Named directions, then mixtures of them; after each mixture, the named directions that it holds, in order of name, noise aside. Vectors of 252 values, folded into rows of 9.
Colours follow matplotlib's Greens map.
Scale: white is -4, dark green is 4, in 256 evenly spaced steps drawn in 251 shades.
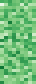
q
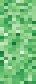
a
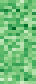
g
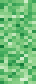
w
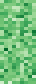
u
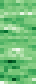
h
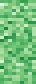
g, q, w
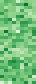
a, h, u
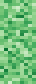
q, u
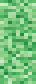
q, u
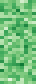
g, w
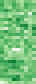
g, h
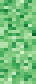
a, g, u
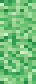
a, q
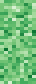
u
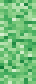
a, q, u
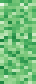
q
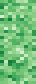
a, h, w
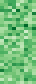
g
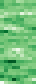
h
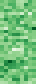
g, h, q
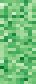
q, w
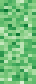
a, g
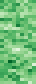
h, q, w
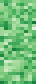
a, g, h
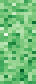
a, u, w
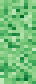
g, w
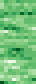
h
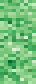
h, q, w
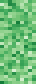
g, q, w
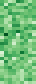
a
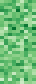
g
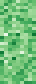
a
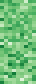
q, w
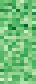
g
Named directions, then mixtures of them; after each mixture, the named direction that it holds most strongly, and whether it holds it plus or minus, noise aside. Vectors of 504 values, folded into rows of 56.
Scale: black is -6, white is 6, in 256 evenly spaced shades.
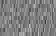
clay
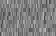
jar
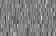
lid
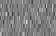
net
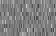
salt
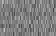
clay, minus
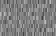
jar, minus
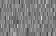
lid, plus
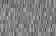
jar, minus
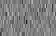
net, minus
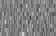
salt, plus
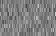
salt, minus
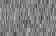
lid, minus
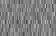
net, minus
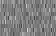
salt, plus
